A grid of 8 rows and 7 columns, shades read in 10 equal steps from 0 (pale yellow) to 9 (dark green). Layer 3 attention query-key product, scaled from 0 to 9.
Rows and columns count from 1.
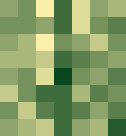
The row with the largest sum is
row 7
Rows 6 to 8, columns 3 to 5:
7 7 3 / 6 7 6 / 2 7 4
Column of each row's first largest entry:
4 4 4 4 4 3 4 7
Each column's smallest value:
2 2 0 5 1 2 3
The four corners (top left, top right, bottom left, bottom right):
4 3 4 8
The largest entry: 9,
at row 5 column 4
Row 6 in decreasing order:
7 7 6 5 5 3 2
